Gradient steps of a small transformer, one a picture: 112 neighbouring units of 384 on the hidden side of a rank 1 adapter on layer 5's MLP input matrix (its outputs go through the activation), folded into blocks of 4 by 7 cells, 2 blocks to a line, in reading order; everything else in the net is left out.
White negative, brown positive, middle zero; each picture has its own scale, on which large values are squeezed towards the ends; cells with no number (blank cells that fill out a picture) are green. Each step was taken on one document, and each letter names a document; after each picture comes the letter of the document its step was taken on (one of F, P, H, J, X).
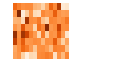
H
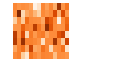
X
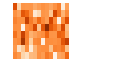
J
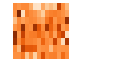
X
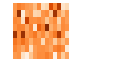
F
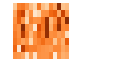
H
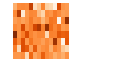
X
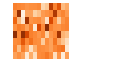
F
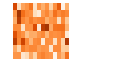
J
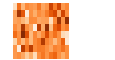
H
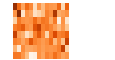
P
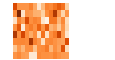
P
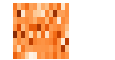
P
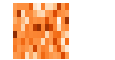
X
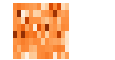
F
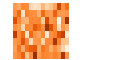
X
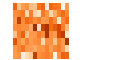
J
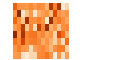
F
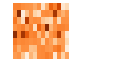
F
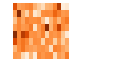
H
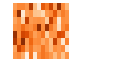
X
